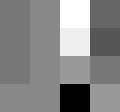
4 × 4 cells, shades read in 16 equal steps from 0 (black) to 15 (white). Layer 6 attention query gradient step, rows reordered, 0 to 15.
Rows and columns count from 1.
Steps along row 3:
up up down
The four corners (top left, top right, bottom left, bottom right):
7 6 8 9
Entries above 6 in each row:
3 3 4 3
